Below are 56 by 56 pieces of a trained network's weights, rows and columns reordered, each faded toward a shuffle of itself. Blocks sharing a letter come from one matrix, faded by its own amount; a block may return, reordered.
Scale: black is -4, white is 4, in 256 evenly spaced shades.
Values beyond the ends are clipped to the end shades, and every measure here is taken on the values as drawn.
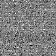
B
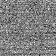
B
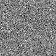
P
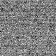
B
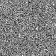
P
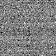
B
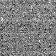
B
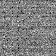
B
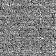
B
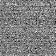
B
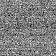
B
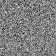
P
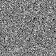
P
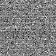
B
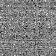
B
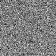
P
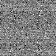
B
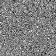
P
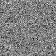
P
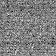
B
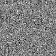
P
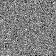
P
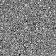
P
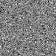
P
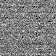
B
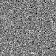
P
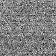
B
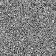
P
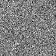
P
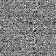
B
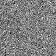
P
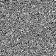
P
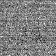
B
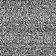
B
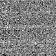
B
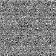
B
